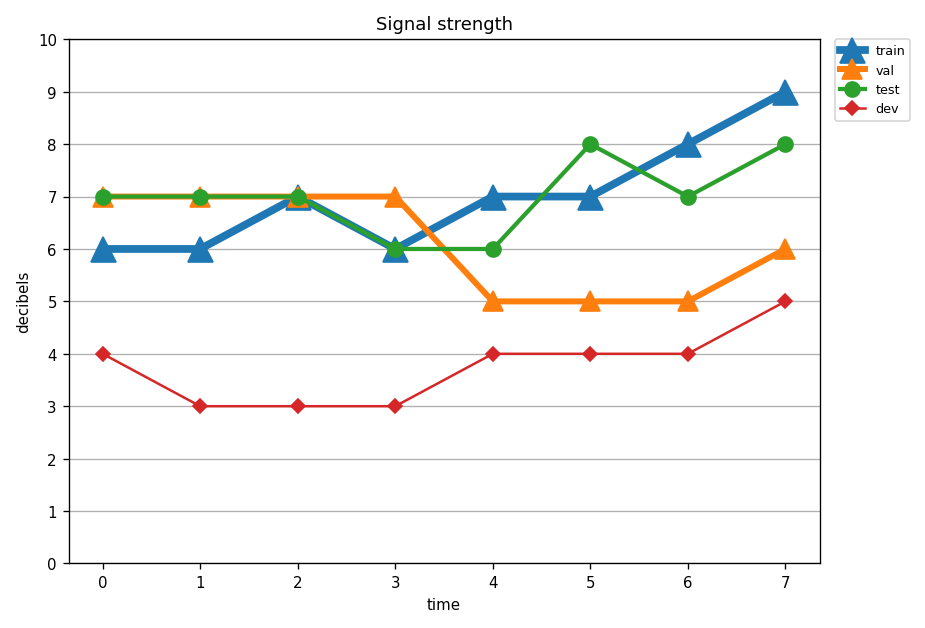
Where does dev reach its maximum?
7
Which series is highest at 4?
train
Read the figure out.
Title: Signal strength
x-axis: time, ticks 0 1 2 3 4 5 6 7
y-axis: decibels, ticks 0 1 2 3 4 5 6 7 8 9 10
Legend: train, val, test, dev
Values:
train: 6 6 7 6 7 7 8 9
val: 7 7 7 7 5 5 5 6
test: 7 7 7 6 6 8 7 8
dev: 4 3 3 3 4 4 4 5
